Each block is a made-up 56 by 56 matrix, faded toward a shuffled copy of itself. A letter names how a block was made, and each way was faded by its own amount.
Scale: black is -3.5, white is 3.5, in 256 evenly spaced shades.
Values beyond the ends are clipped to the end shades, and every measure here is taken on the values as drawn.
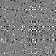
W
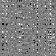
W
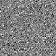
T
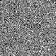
T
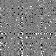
W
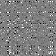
W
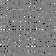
W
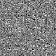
T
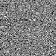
T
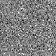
T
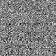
T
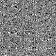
T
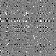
W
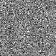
T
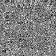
T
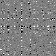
W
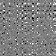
W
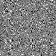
T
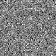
T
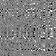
W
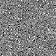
T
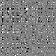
W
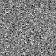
T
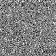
T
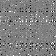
W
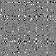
W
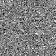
T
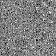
T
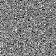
T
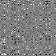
W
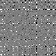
W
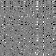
W
